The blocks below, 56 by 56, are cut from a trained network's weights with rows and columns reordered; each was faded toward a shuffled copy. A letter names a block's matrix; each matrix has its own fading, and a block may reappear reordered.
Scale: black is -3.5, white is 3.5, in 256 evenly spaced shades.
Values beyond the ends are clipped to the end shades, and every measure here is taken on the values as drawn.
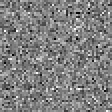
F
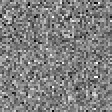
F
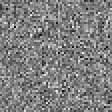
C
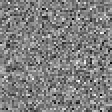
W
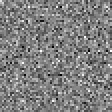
F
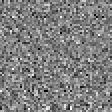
F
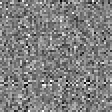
W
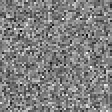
C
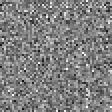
F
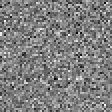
W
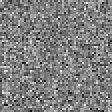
C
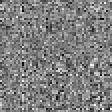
W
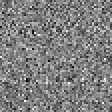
C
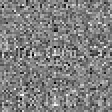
W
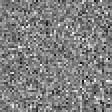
W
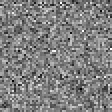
C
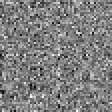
W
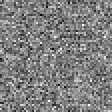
C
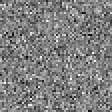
F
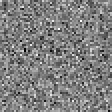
F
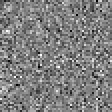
W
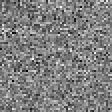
C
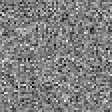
C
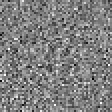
C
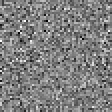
W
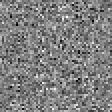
W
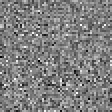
F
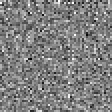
F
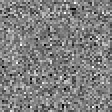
F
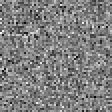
C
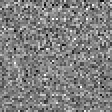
F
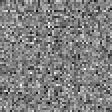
W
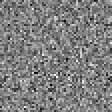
F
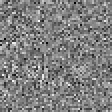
W
